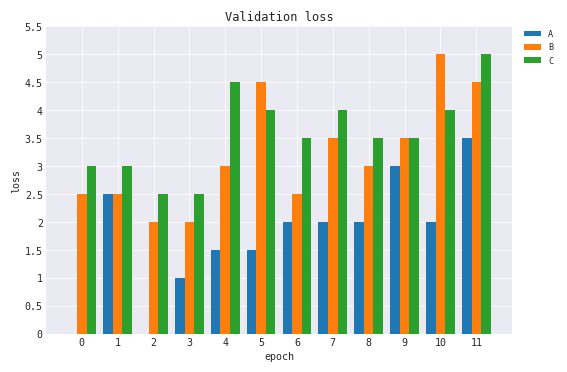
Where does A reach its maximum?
11
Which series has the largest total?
C
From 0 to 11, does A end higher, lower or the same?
higher
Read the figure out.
Title: Validation loss
x-axis: epoch, ticks 0 1 2 3 4 5 6 7 8 9 10 11
y-axis: loss, ticks 0 0.5 1 1.5 2 2.5 3 3.5 4 4.5 5 5.5
Legend: A, B, C
Values:
A: 0 2.5 0 1 1.5 1.5 2 2 2 3 2 3.5
B: 2.5 2.5 2 2 3 4.5 2.5 3.5 3 3.5 5 4.5
C: 3 3 2.5 2.5 4.5 4 3.5 4 3.5 3.5 4 5
